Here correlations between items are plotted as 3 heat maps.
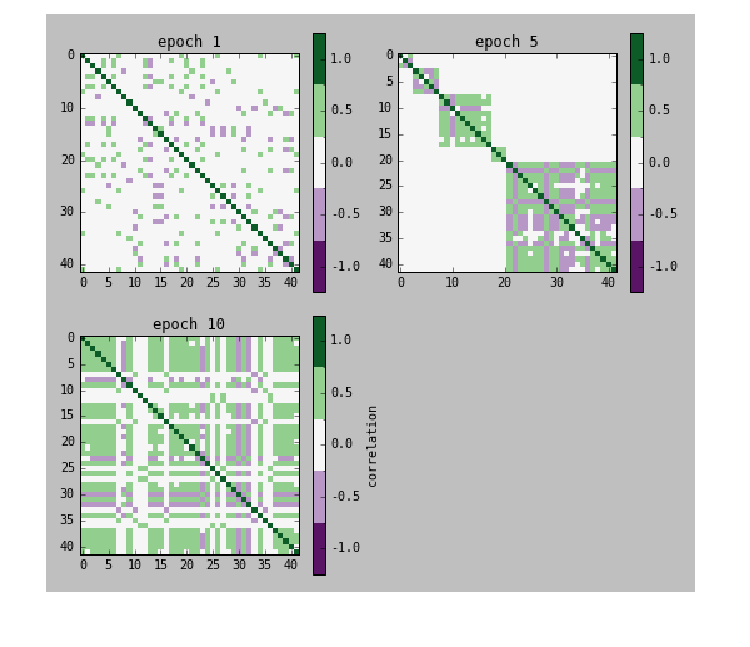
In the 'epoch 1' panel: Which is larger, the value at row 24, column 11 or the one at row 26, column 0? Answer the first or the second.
the second
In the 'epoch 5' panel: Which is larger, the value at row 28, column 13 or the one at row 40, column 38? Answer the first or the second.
the second
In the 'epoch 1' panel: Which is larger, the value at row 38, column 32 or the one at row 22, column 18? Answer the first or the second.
the second
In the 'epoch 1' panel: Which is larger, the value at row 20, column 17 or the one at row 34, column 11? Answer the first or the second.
the first
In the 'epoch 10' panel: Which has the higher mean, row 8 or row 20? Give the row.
20
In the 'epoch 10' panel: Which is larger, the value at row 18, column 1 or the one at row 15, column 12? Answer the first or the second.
the first
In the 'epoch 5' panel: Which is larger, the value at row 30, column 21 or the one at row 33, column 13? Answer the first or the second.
the first
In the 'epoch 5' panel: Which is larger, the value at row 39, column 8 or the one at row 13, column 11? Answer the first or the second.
the second
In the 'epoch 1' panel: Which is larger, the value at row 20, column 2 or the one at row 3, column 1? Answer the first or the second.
the first
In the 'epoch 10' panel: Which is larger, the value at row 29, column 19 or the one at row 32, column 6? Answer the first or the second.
the first
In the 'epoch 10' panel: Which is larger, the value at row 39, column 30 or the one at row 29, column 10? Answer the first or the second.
the second
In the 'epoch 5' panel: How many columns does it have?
42
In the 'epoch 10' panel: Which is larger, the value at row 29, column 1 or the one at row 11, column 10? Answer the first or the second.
the first
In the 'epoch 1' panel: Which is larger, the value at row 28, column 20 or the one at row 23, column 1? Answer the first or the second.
the second
